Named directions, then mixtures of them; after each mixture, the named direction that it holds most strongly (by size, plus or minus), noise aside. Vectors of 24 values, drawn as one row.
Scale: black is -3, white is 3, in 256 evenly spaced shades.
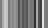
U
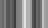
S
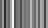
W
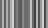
W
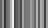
W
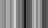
S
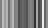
U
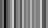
W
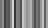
W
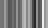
S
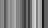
S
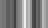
S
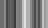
S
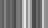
S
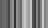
S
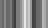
S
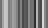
U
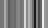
S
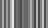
W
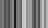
S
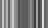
U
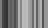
U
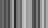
S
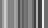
U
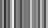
W
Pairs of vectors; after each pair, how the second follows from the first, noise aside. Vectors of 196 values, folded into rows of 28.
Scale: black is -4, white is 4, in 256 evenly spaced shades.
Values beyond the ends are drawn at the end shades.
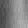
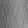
shrunk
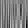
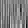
copied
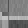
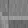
shrunk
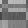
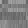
shrunk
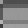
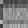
copied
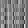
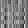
copied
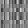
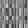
reversed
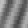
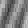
reversed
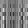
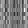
reversed
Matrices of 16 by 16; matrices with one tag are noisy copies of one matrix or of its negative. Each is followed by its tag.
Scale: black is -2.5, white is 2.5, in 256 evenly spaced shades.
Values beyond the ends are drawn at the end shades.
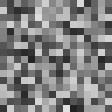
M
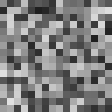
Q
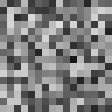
Q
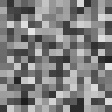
M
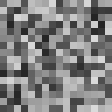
Q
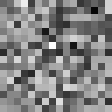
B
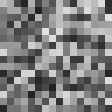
B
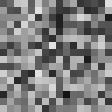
B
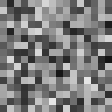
M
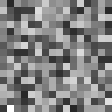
M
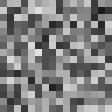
Q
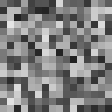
Q
